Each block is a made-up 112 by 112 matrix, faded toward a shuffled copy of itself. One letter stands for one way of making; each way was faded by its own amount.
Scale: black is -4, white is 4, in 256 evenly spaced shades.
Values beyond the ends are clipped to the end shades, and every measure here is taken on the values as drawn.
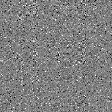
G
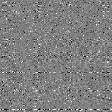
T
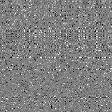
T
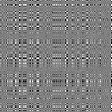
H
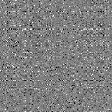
T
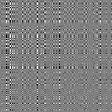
H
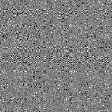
T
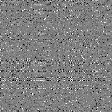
T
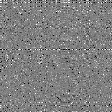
T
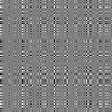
H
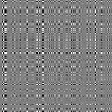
H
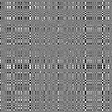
H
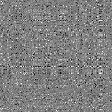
T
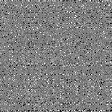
T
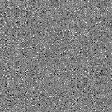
G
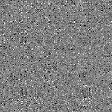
G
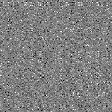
G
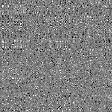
G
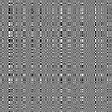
H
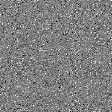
G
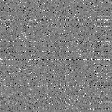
T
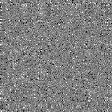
G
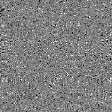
G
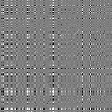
H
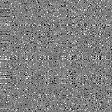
T
